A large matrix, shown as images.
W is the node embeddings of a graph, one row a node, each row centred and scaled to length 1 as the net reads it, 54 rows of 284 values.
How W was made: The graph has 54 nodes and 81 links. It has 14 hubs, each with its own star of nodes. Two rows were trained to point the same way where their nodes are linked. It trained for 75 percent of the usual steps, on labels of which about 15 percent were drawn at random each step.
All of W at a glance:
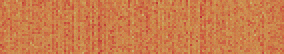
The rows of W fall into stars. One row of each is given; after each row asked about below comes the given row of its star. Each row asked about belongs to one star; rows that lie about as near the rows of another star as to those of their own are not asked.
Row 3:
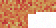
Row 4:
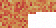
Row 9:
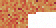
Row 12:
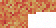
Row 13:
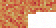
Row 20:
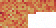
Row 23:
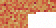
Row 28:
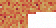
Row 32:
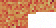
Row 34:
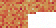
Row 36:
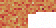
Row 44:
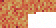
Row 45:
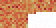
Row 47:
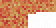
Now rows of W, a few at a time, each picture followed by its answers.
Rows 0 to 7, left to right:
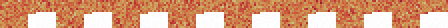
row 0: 44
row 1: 23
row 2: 44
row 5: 23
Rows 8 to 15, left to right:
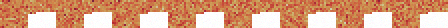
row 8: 47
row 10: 12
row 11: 20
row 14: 4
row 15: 13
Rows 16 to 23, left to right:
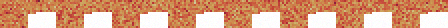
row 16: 23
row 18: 32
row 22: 13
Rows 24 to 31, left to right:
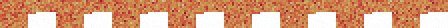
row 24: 45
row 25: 13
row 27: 28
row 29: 45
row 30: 9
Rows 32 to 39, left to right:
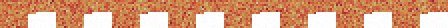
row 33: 4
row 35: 44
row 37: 47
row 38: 9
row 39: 4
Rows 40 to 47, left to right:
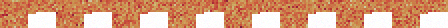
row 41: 34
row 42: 28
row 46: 34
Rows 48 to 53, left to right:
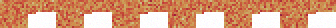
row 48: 34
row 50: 36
